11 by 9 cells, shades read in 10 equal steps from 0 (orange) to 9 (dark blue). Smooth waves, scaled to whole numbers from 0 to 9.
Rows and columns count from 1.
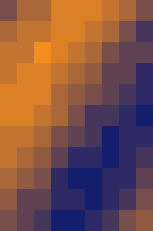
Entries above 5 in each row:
0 1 2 3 3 4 5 6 6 7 6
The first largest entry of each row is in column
1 9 8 9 9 9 7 7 5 6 4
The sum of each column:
30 31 34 47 56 63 70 71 73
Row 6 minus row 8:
-1 -2 -2 -3 -3 -1 -2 0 2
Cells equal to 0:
1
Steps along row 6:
same up up up up same up up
